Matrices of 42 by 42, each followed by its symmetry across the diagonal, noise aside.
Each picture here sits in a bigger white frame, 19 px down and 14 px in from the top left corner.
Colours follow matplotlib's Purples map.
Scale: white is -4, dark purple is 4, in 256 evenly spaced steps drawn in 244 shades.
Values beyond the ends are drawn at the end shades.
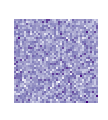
neither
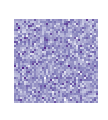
neither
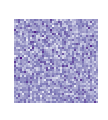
antisymmetric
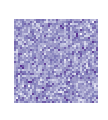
symmetric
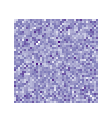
symmetric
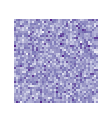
neither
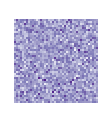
antisymmetric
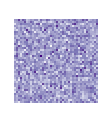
antisymmetric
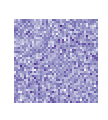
symmetric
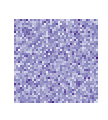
symmetric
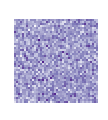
neither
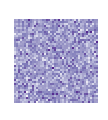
antisymmetric
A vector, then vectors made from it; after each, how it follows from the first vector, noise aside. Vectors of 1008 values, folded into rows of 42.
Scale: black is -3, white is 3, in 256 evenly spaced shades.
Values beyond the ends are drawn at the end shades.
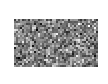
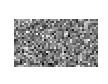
wrapped around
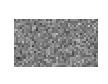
shrunk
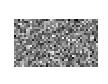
wrapped around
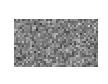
shrunk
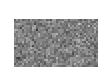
shrunk
